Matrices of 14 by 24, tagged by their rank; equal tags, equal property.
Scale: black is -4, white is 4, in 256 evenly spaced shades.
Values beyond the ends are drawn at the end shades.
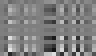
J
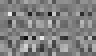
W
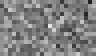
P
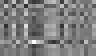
W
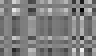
J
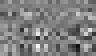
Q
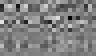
Q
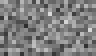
P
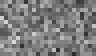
P
